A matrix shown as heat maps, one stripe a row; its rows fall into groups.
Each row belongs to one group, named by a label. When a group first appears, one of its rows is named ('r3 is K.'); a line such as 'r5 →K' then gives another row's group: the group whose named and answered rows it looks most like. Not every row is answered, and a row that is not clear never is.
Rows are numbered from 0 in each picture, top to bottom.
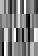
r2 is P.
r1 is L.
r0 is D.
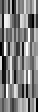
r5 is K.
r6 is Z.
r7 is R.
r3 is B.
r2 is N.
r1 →R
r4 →K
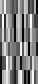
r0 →R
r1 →D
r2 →D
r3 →R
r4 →K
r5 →L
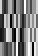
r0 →K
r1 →P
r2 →K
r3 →N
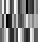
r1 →N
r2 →L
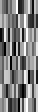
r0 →N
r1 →R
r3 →K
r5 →R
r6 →N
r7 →B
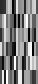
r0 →K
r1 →B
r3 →N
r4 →P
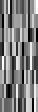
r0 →P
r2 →R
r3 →P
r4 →D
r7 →N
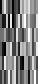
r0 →B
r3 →K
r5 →P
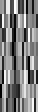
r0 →Z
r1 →D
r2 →K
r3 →D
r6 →B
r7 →B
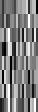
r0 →R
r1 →N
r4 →D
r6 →Z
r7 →P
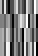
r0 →N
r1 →R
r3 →Z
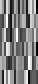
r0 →Z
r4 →N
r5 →R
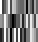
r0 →Z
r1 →B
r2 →P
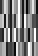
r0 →L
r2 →P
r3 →N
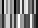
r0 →R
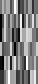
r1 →B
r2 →B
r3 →K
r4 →P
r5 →P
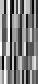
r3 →Z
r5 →L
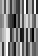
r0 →Z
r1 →B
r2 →Z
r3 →L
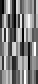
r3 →P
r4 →R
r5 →R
